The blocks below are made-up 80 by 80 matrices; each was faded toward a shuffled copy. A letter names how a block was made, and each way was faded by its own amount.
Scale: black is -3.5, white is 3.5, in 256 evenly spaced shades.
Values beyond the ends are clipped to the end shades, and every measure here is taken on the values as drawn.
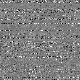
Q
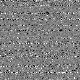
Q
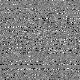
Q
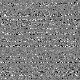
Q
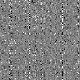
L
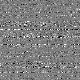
Q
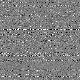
Q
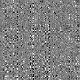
L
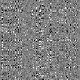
L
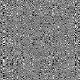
L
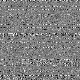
Q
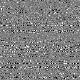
Q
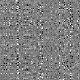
L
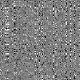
L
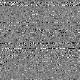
Q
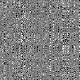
L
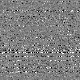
Q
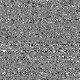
Q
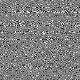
Q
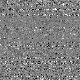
Q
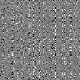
L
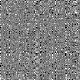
L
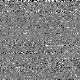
Q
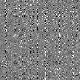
L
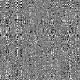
L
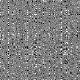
L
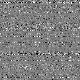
Q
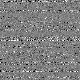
Q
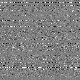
Q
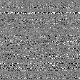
Q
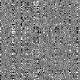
L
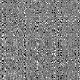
L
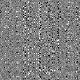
L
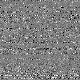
Q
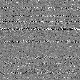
Q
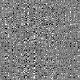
L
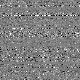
Q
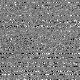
Q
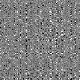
L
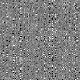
L
